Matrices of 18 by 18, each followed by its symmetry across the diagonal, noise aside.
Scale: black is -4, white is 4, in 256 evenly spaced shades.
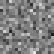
antisymmetric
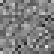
symmetric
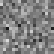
neither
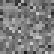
neither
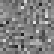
antisymmetric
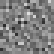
antisymmetric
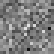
symmetric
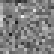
antisymmetric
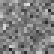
symmetric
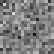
symmetric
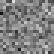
neither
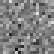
neither
